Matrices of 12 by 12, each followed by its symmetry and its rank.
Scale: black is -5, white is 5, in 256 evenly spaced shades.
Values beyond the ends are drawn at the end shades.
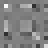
symmetric, rank two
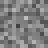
antisymmetric, full rank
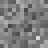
symmetric, full rank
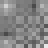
symmetric, rank two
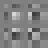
symmetric, rank one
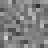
antisymmetric, full rank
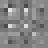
symmetric, rank two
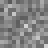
symmetric, full rank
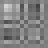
symmetric, rank one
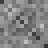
symmetric, full rank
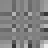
symmetric, rank one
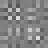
symmetric, rank two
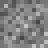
symmetric, full rank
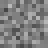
antisymmetric, full rank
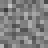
antisymmetric, full rank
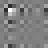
symmetric, rank one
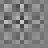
symmetric, rank one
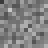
symmetric, full rank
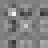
symmetric, rank two
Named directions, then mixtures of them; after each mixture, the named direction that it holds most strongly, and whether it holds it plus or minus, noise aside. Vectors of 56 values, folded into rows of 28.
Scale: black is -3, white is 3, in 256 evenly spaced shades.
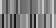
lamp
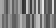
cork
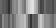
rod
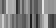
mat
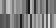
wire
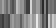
mat, minus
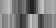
rod, minus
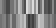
rod, plus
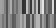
cork, plus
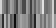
lamp, plus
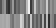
wire, minus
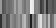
rod, plus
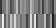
lamp, minus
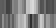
rod, plus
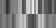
rod, plus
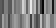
cork, minus
